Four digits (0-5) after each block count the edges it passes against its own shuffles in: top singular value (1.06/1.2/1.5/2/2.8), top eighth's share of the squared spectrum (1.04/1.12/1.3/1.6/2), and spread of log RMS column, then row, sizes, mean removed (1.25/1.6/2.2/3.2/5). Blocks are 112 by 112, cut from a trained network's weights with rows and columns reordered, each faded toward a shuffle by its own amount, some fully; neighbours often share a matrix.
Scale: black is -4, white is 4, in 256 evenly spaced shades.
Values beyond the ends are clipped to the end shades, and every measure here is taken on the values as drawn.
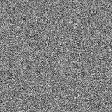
3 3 1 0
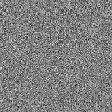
4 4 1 1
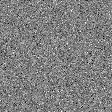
0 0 0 0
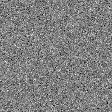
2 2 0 0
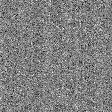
1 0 0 0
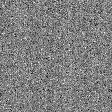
1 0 0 0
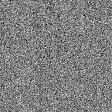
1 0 0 0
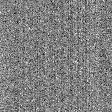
3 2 0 1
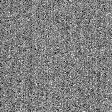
2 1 0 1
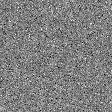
0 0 0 0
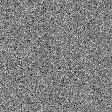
0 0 0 0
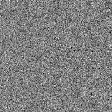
3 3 1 0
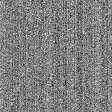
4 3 0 2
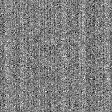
4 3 1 2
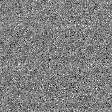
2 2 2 0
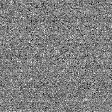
2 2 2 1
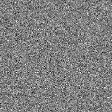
3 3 2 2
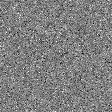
0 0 0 0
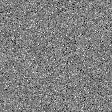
0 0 0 0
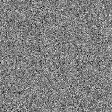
3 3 1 1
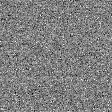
1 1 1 0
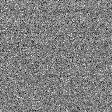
1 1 1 0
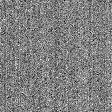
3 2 0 0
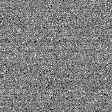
2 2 2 0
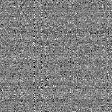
3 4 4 1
